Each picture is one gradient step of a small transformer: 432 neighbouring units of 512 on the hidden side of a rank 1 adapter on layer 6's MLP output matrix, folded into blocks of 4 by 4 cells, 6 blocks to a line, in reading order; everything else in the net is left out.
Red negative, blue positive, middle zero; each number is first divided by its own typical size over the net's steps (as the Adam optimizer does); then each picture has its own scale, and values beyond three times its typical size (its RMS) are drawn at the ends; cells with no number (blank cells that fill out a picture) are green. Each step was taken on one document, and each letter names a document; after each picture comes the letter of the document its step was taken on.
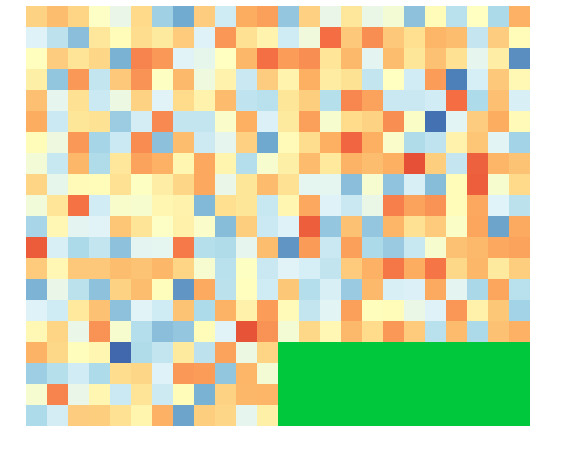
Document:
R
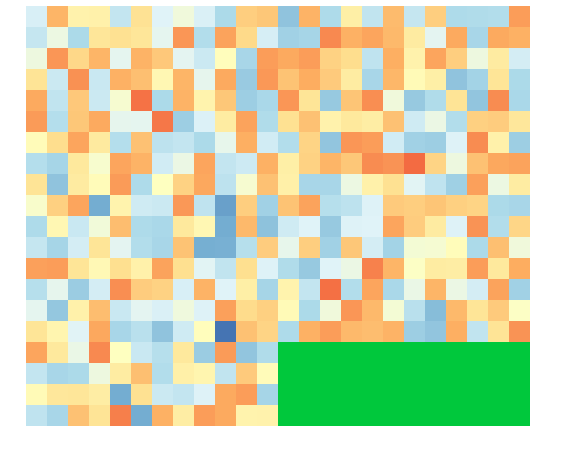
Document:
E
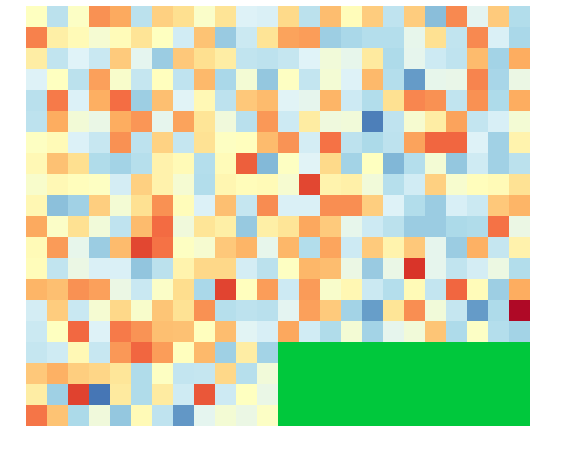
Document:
R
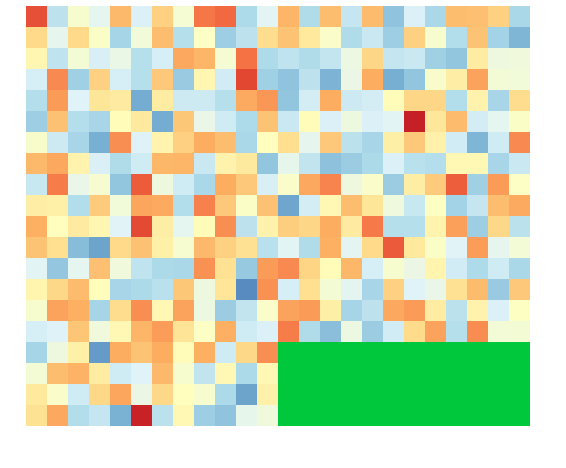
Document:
E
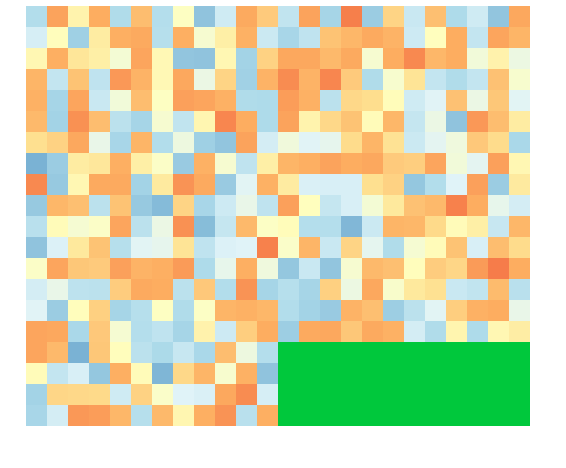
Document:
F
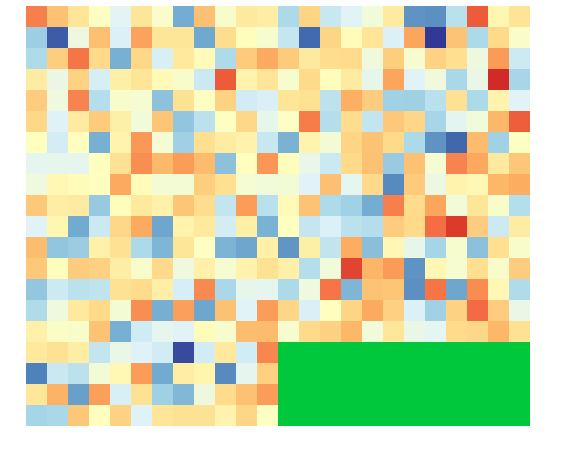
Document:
E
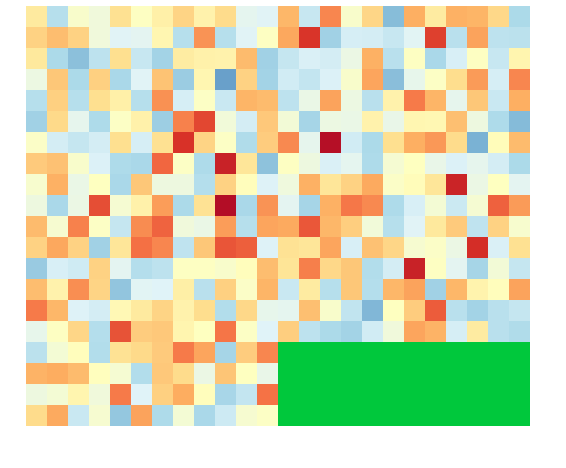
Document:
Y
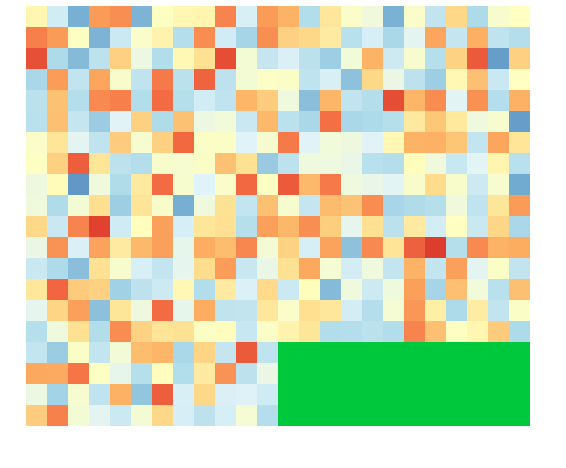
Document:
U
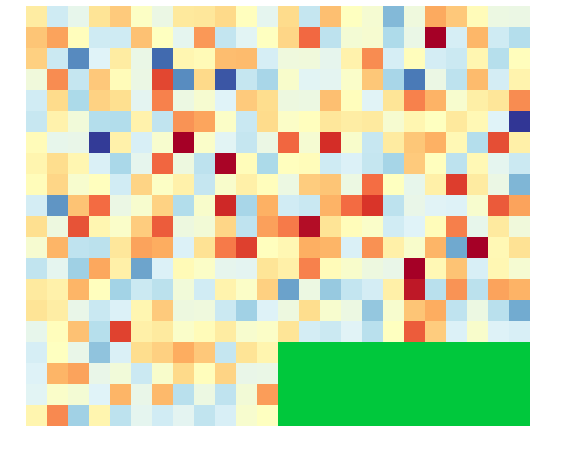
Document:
Y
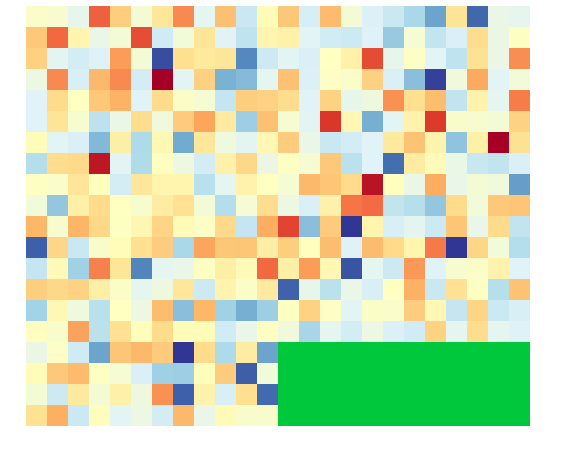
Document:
Y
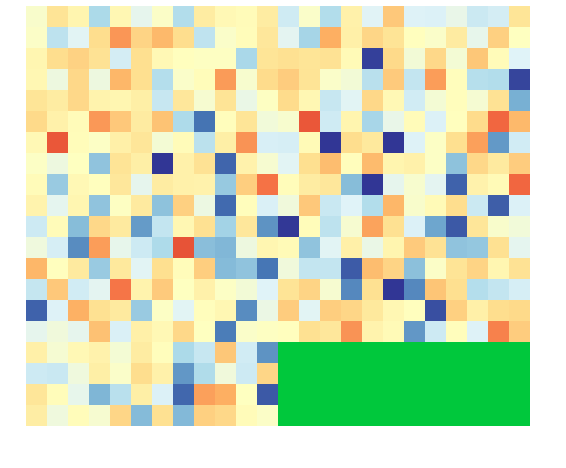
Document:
E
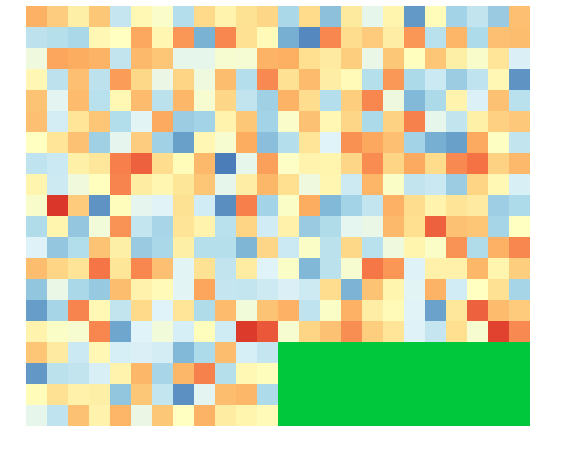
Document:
E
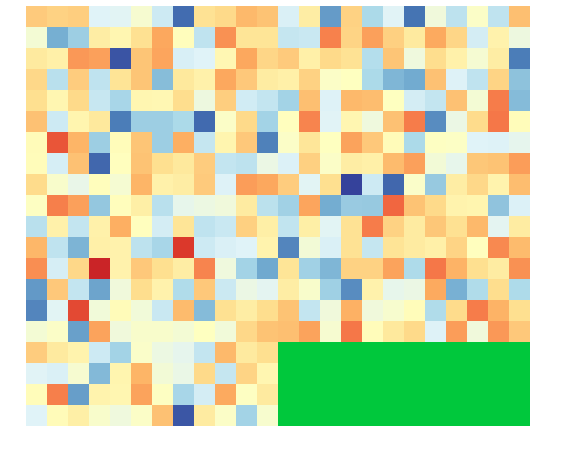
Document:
R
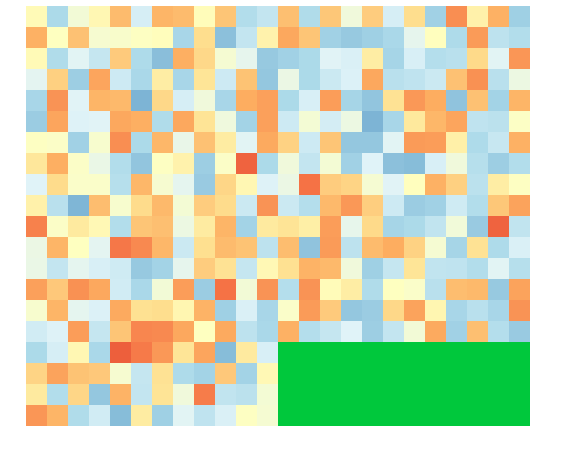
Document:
R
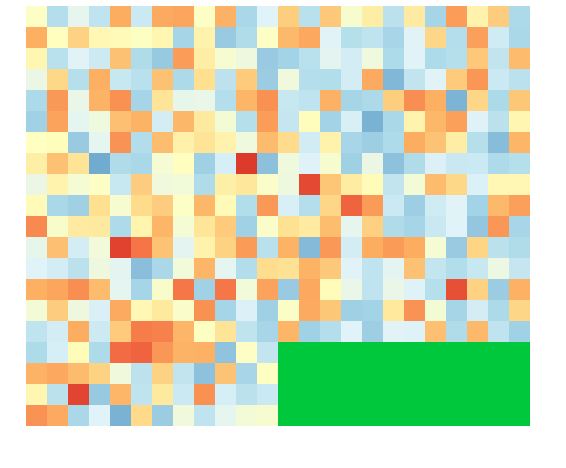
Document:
R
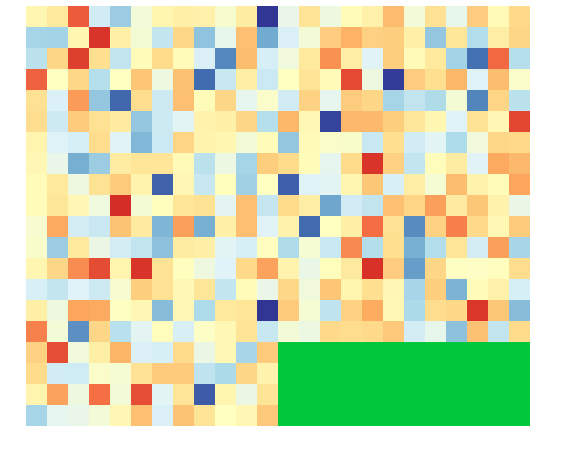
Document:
U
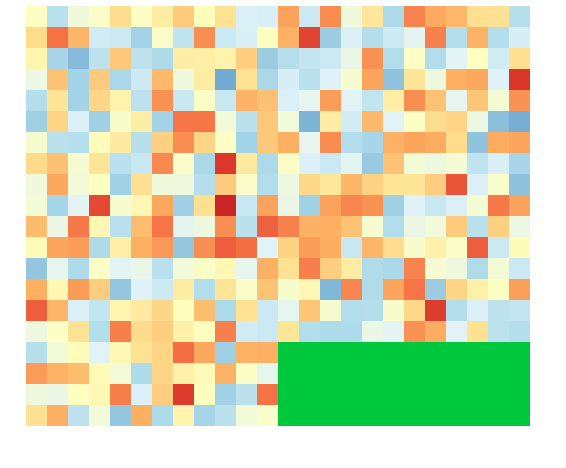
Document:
Y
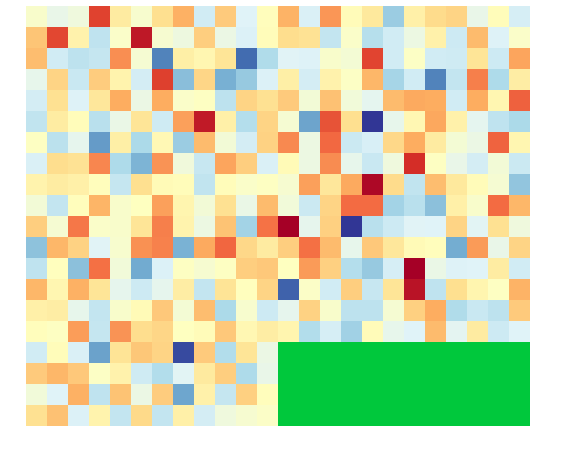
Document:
Y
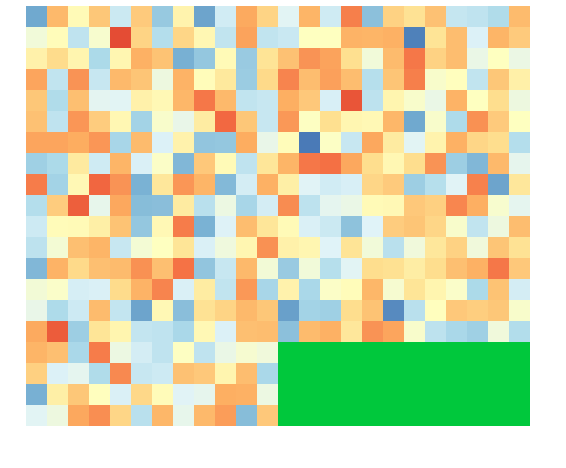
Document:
F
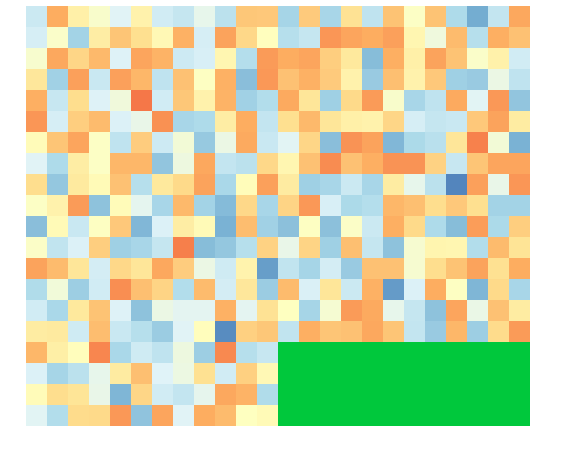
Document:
E
